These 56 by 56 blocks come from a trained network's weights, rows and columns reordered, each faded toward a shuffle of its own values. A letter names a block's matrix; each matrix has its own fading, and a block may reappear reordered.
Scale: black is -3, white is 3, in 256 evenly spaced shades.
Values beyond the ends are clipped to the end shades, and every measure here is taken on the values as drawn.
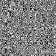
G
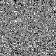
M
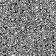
M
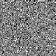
G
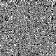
M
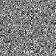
G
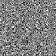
G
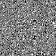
M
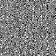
G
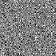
G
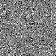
M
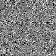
M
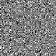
G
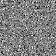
M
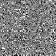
G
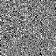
G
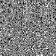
G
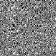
G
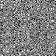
G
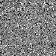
M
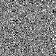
G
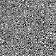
G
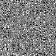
G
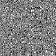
G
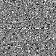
M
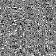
G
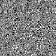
G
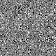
M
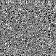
M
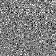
M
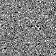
M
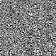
G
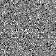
M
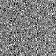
G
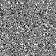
M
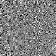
G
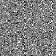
G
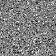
M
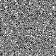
M
